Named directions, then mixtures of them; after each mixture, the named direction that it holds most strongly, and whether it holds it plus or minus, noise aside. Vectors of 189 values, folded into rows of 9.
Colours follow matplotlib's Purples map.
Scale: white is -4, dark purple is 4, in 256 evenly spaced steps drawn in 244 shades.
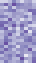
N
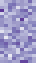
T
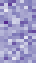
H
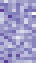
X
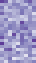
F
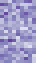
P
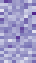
X, minus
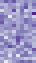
X, minus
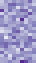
T, plus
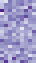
T, plus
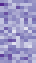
P, plus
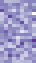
X, plus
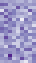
T, minus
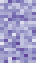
F, minus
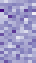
X, plus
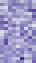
N, plus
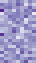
X, plus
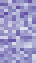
P, plus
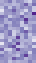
F, minus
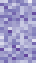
F, minus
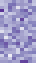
T, plus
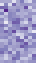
H, minus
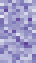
P, minus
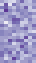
H, minus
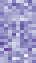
F, plus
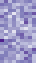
P, plus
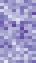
X, minus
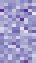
T, plus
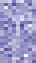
N, plus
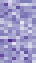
P, plus
